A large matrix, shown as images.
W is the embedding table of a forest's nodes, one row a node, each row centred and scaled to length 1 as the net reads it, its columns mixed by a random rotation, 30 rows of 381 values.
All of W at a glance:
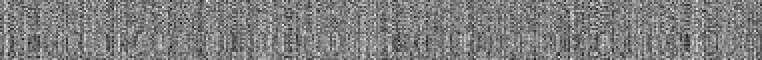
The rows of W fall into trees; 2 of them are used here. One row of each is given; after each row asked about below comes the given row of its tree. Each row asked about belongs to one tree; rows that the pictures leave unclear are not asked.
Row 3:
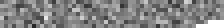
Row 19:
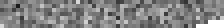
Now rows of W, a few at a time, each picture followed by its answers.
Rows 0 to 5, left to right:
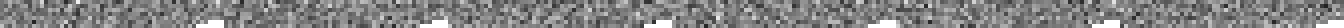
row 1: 3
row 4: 19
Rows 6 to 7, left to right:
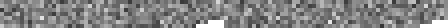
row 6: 19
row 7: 3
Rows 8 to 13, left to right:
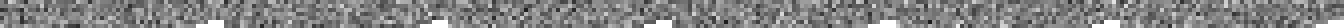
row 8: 19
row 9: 3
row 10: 19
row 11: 3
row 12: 19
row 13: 3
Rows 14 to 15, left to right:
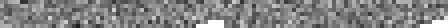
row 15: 3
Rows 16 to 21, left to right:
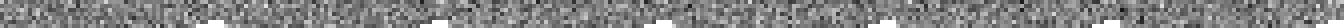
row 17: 19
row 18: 19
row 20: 19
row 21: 19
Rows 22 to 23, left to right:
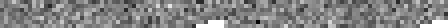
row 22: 19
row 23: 19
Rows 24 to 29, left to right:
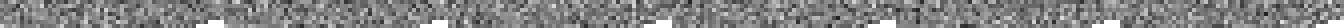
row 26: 3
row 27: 3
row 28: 19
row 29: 3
